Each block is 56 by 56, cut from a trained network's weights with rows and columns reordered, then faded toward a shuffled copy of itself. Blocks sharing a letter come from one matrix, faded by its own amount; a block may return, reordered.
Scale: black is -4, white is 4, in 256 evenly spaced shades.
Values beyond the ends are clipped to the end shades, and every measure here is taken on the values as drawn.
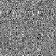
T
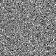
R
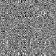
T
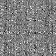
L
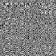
T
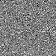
R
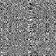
T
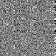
T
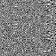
T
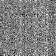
L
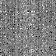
L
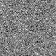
R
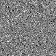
R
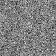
R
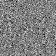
R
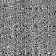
L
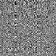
T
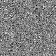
R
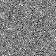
R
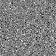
R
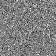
R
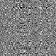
T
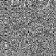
T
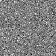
R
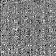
L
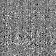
L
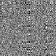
T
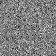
R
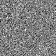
R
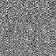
T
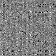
L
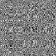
T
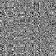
T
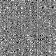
L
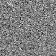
R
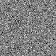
R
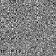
T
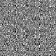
T
